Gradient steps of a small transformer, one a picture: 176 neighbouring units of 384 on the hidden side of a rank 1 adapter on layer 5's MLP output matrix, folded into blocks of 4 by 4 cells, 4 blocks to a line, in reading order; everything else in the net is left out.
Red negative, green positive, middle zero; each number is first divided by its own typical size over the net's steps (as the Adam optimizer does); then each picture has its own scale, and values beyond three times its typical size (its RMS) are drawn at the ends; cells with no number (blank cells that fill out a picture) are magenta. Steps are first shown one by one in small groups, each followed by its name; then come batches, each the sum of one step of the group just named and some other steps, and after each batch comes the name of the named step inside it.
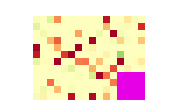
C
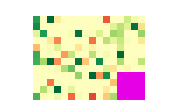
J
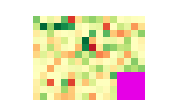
C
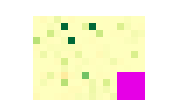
C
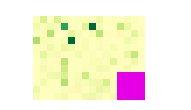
C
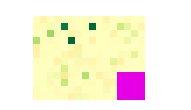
C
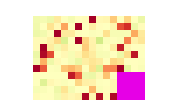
J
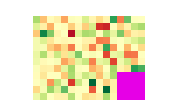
J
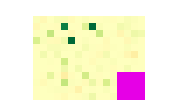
J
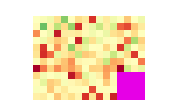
C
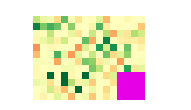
C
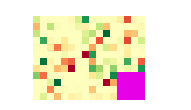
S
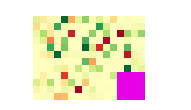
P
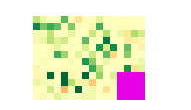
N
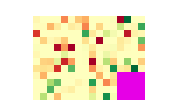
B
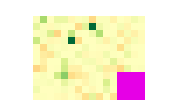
P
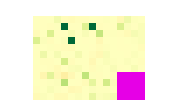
B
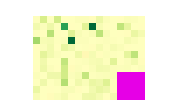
S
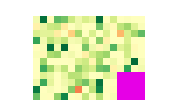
P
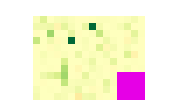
N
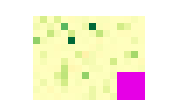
S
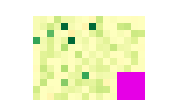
N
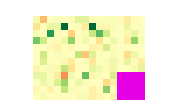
S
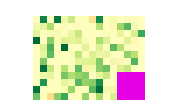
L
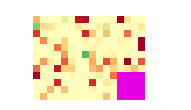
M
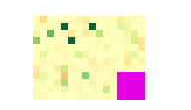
M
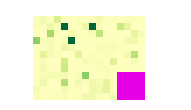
L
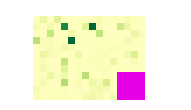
L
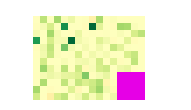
L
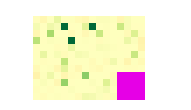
M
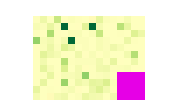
L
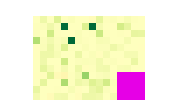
L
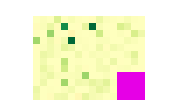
L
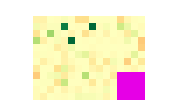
M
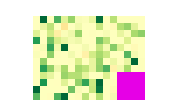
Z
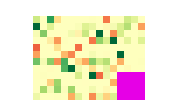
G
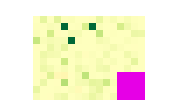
Z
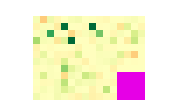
G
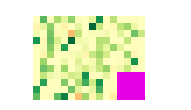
Z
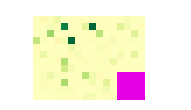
G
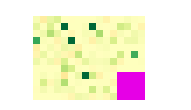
G
